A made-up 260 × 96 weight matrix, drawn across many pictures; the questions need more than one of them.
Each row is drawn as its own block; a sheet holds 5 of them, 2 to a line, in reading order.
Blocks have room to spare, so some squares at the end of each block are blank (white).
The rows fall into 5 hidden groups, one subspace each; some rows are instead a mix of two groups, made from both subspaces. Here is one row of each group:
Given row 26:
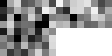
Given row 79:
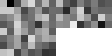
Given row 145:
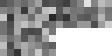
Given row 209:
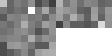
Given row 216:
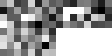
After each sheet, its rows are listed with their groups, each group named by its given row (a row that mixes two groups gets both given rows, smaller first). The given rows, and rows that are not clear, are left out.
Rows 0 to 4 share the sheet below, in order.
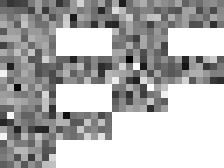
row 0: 26
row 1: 79
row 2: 216
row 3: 209
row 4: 79
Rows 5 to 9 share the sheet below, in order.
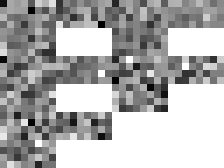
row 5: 209
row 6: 26
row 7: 145
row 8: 209
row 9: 209
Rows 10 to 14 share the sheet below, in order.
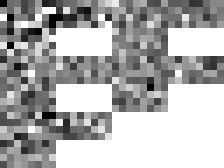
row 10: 145
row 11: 26
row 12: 145
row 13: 216
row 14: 145
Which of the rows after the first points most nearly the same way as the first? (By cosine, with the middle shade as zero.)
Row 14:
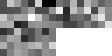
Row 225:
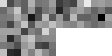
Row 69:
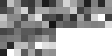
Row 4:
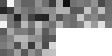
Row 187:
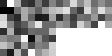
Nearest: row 69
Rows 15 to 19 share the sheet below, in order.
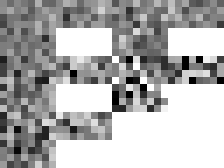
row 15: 216
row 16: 145
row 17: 26
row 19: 26
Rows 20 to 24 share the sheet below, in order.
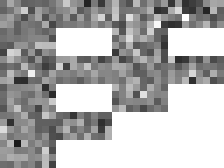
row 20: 145
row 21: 26
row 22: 145
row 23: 79
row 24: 216
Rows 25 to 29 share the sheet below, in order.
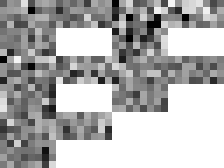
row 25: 209
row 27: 209
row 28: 79
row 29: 216
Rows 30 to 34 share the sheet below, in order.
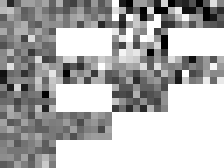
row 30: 79
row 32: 216
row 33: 26
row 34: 79 and 216
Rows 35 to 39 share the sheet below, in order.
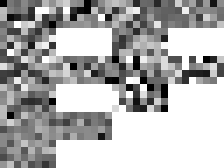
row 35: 145
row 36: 145
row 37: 145
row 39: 79
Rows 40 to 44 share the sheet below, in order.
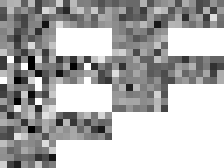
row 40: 26
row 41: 26 and 145
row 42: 79 and 209
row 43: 216
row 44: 145
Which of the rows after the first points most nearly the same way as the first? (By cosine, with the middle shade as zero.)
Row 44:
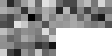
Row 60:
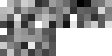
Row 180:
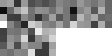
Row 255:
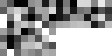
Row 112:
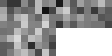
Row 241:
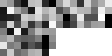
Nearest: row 255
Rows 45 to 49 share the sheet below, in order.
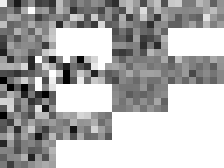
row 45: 209
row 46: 26
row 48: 79
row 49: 26
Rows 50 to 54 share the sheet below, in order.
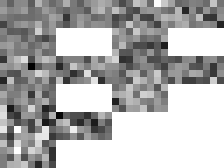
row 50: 216
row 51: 145
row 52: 209
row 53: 26 and 209
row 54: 26
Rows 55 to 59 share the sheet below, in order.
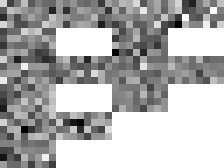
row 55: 79 and 145
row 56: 26
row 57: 145 and 209
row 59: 216
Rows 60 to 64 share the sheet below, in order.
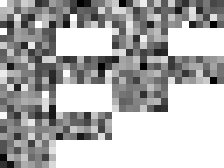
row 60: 26
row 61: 79
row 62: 216
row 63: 209
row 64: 209
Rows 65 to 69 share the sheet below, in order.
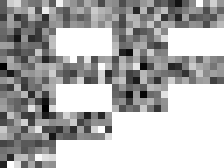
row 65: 26
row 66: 145
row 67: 79 and 216
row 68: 26 and 209
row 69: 145
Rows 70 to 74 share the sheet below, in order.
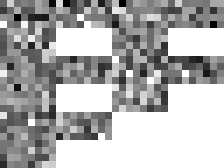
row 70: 79
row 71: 79
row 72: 216
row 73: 26
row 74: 209
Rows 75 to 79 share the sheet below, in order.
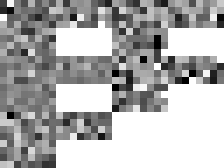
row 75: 79
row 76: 216
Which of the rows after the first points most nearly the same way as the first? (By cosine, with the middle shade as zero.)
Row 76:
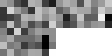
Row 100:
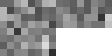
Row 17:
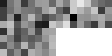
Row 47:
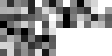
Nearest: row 47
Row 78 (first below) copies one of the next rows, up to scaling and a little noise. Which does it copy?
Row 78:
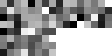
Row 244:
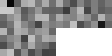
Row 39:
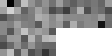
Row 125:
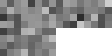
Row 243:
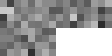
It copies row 125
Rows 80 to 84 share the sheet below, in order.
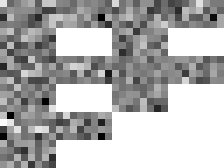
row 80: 145
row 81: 145
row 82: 216
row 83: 79
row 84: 79
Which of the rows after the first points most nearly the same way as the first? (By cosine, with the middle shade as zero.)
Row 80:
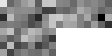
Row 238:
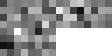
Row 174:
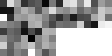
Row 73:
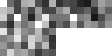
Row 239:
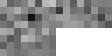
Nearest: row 239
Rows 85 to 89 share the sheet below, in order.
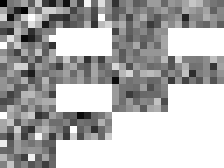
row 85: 145
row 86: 26
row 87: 145
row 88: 79
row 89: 26
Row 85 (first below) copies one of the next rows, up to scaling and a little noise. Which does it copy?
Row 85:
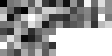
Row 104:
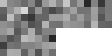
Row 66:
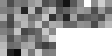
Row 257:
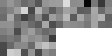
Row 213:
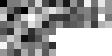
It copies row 213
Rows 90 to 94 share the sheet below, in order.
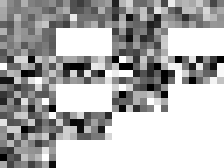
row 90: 26
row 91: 26
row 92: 216
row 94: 216
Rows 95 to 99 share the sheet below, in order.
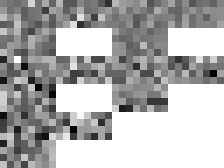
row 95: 79
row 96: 26
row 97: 209
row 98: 145
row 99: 26
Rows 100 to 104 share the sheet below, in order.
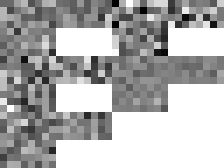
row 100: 216
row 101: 209
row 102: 209
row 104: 145
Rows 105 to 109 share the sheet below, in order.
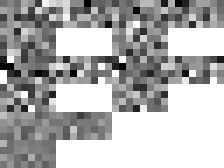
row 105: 145
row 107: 79
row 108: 79
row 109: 26
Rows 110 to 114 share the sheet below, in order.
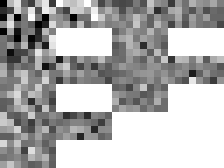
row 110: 26
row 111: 26
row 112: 26
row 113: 79 and 209
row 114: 26 and 79
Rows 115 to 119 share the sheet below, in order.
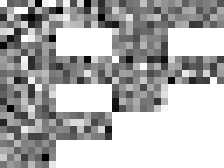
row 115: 145
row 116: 79
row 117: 209
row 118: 209
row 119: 216
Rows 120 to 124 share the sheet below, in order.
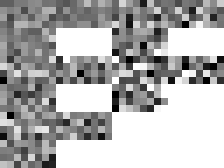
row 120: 145
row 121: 79
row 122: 79
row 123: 209
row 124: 79
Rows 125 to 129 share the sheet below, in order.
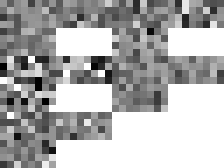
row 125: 79
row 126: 26 and 209
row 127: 216
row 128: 216
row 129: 79 and 145
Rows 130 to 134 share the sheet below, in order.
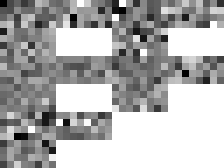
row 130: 26
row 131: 79
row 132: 216
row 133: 26 and 79
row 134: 145
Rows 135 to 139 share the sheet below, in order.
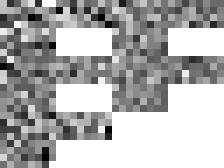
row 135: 145
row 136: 79
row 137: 79
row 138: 26
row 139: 216
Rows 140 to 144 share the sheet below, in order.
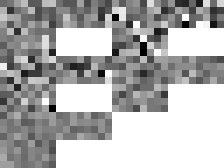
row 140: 216
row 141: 79
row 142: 216
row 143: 79 and 145
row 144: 209
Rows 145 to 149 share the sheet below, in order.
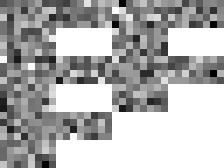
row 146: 79
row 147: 209
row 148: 145
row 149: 79
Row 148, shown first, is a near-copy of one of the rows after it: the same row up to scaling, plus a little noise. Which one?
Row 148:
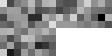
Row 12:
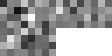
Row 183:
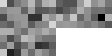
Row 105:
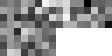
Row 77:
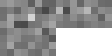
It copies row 183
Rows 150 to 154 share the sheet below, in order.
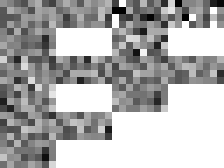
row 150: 216
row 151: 79
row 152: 209
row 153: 216
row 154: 216
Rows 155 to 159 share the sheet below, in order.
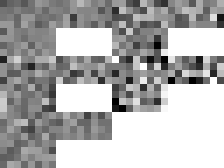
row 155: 26
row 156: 216
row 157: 209
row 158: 209
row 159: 145
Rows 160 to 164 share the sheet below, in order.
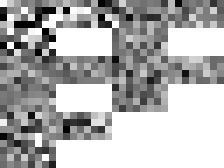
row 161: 79
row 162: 145
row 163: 26
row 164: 216
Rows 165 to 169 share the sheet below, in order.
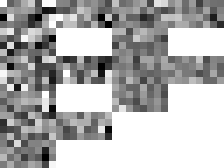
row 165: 145
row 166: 145
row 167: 216
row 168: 209
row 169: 216
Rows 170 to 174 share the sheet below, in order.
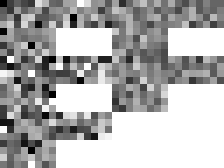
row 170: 26
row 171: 79
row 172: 79 and 145
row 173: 209
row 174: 79 and 145
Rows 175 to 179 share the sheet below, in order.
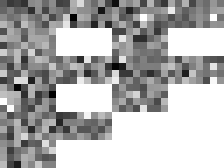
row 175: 26
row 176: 145
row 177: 209 and 216
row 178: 79
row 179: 145
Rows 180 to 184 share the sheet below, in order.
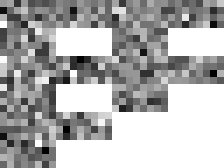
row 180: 79 and 209
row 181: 79
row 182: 26
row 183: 145
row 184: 216
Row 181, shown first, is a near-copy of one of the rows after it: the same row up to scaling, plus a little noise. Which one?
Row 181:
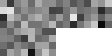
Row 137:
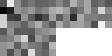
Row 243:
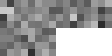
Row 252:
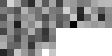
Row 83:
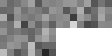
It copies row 243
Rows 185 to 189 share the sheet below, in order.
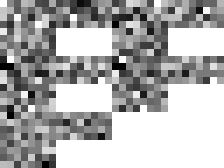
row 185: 26
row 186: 145 and 209
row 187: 79
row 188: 79
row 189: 79
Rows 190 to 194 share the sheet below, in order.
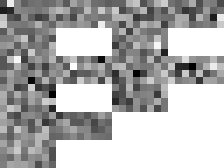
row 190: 79
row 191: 216
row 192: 145 and 209
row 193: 216
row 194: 26
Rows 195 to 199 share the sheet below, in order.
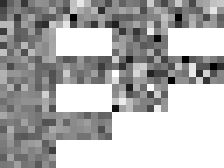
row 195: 26
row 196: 216
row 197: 216
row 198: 209 and 216
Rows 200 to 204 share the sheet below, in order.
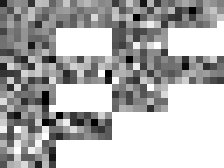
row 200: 26
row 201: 145 and 216
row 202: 216
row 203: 209
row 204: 26
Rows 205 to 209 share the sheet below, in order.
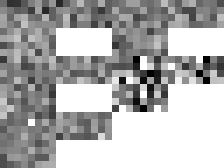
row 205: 26
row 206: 216
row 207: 209
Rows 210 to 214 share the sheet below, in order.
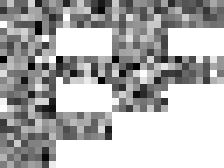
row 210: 216
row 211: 26
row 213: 145
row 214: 216
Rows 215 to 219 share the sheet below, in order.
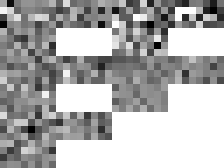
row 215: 79
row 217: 216
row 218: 26
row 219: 145
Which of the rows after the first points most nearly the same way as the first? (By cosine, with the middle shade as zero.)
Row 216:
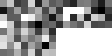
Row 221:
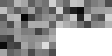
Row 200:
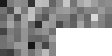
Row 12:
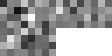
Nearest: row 200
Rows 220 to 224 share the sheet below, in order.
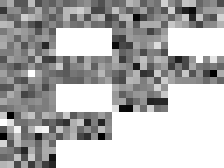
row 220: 216
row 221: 216
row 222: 145
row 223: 145
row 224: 79
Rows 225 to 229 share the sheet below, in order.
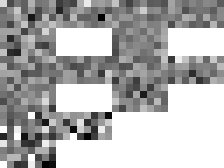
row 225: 145
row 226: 209
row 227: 216
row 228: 79
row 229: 79
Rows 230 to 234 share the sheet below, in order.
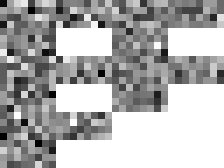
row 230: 209
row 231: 216
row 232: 79 and 145
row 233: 216
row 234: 209
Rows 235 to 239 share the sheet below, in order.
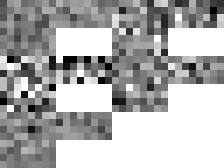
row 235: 26
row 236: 216
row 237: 79
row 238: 26 and 216
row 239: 145
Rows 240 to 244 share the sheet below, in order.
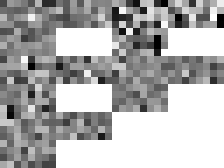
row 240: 145
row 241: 216
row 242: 209
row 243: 79
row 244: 79
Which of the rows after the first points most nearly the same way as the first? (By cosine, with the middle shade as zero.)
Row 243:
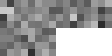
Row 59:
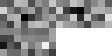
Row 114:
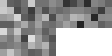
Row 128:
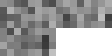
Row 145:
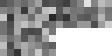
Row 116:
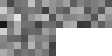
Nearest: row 114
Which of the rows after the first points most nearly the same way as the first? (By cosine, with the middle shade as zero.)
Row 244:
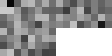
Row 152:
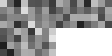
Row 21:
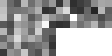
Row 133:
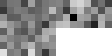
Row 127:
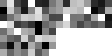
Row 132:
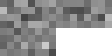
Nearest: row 21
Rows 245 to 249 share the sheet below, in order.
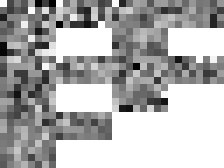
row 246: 79 and 145
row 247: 26
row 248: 145
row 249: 26
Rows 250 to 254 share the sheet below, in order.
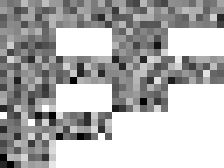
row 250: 145
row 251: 216
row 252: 79
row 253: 26
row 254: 209
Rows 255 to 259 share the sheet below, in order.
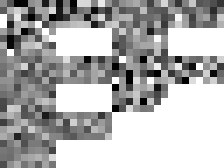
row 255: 145 and 209
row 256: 216
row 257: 145
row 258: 79
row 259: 145
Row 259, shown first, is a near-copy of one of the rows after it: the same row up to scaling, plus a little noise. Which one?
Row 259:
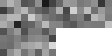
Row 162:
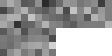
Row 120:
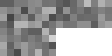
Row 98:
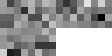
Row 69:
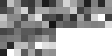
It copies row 162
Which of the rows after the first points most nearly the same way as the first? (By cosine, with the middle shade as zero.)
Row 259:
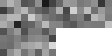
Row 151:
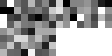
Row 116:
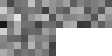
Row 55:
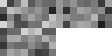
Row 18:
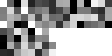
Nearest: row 55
